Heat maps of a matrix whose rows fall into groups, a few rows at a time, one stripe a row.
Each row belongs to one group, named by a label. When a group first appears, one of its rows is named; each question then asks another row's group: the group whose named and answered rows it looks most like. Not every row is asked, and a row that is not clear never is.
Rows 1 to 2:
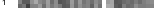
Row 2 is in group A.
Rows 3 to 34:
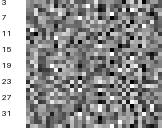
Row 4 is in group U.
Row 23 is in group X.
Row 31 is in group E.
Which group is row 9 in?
U
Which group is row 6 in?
X
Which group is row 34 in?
X
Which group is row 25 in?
X
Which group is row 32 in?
U
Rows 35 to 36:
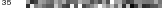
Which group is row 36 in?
X
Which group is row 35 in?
A
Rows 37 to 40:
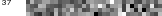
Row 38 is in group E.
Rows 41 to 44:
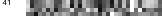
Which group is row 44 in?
A
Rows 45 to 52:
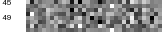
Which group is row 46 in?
A
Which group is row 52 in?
A
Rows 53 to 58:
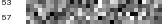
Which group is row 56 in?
E
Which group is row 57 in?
U
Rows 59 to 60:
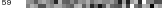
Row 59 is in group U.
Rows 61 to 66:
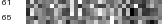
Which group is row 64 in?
X
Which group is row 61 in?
X
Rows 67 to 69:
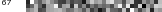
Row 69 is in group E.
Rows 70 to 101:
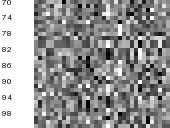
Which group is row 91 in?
X
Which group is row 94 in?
E
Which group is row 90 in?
E
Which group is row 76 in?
A
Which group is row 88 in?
X
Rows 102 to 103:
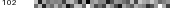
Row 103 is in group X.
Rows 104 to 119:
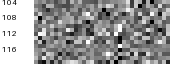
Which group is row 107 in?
E
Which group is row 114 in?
X
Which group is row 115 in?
A
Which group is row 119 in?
A
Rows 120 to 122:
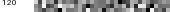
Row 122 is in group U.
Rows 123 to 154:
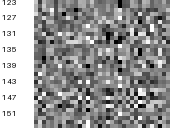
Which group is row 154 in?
E
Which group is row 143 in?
X
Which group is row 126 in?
U
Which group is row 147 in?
X
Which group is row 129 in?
E
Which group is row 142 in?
A
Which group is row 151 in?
A
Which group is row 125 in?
A
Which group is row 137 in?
A
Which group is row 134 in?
A
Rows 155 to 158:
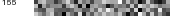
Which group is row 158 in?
U
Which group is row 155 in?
X
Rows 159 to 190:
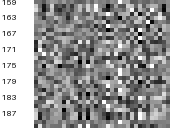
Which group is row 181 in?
A
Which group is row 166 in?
E
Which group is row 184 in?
U
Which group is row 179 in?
X
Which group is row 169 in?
X
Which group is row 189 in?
A
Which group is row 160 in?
U
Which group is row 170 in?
A
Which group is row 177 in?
A
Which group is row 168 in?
E
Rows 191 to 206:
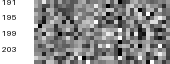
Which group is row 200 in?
X
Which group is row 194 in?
U
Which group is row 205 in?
U
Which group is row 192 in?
U
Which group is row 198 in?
X
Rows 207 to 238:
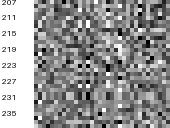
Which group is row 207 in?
U
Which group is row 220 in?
A
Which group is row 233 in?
A
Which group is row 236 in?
A
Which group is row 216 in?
X
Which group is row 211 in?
X
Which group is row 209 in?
U
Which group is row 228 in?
X
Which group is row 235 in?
E
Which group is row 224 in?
U
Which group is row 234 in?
U
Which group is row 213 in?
X
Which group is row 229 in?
A
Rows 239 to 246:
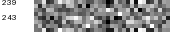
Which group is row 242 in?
A
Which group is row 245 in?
E
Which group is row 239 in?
E
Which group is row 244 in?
U
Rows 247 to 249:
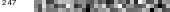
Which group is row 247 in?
E
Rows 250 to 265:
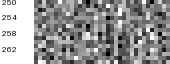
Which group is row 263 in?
E
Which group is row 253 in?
X
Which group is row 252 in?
A
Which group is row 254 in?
U
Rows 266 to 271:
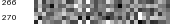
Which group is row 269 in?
E
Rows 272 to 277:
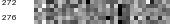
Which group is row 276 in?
E
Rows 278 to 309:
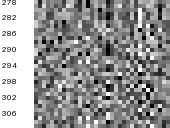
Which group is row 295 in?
E
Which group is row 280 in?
E
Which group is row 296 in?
X
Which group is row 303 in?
X
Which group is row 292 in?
U
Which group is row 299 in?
E
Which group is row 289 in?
E
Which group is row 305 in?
E
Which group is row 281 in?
E
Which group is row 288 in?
A
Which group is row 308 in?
U
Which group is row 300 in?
U
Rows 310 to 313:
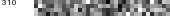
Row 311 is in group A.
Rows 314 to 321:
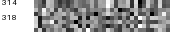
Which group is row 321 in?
X
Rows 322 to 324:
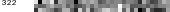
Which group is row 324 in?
X
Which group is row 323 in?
A
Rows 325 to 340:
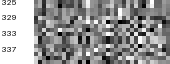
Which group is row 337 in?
U
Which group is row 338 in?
X
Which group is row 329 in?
X
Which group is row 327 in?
A
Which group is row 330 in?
U
